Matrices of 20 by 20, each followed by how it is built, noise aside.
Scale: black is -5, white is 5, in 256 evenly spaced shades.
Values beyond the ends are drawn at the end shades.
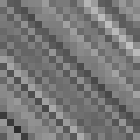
Toeplitz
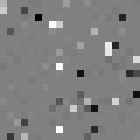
sparse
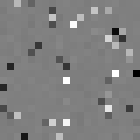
sparse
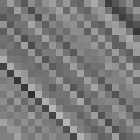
Toeplitz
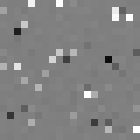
sparse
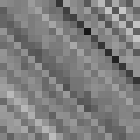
Toeplitz
